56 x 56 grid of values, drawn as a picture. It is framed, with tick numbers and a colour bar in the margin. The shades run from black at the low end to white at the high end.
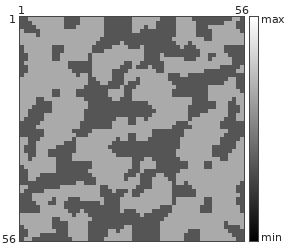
Odd rows or columns: none. Seam: none. Stripes: none. Slope: none. Symmetry: a half turn. Grain: blotchy.
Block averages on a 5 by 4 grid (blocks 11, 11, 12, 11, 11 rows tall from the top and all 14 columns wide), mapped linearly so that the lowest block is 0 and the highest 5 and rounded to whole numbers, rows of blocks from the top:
4202
5031
2112
1305
2024
